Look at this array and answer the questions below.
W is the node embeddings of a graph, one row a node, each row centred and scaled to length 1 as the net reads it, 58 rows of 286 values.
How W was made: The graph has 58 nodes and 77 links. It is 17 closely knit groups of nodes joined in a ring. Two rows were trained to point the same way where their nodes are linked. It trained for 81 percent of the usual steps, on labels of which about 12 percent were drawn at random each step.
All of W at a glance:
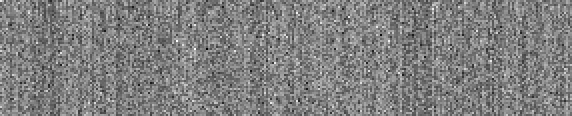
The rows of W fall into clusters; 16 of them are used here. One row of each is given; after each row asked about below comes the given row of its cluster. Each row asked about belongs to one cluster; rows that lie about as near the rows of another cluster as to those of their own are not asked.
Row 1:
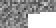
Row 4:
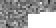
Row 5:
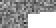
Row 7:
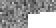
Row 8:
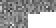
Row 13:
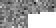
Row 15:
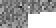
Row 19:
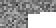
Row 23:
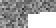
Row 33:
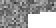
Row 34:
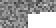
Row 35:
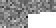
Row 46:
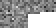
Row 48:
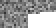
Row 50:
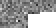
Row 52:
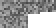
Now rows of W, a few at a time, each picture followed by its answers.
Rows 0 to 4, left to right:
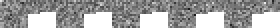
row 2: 46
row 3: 4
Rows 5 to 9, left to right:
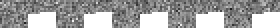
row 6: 5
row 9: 33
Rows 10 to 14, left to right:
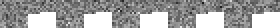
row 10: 23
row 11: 34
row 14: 33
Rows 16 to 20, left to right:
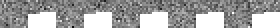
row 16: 50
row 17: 19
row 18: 48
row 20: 19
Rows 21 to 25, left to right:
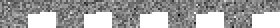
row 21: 19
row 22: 1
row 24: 15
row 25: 5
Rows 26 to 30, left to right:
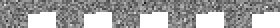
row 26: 52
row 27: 35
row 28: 8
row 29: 13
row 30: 1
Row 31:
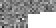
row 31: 46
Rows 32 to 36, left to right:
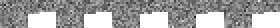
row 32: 7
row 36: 8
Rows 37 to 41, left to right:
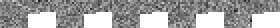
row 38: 52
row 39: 23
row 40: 15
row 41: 7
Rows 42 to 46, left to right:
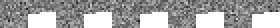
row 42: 48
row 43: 34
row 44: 33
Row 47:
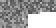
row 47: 35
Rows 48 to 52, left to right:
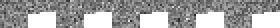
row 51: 7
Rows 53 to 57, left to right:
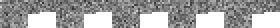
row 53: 35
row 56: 15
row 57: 52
